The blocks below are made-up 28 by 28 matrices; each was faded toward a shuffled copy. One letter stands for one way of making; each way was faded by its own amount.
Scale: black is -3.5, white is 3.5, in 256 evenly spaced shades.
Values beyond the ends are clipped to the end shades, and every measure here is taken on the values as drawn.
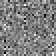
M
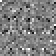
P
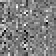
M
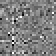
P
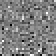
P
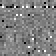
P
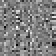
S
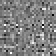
S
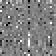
S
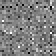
P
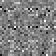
P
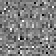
P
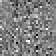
M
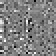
S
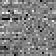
P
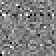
P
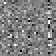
S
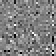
S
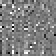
S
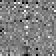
S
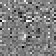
P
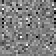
P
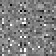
S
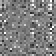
S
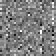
M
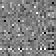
P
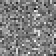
M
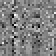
S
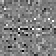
P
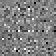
P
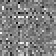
S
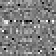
P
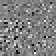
P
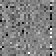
S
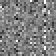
M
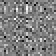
S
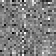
S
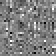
S
